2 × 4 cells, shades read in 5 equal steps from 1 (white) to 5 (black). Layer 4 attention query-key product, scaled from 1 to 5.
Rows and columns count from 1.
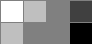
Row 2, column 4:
5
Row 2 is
2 3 3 5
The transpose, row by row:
1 2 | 2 3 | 3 3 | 4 5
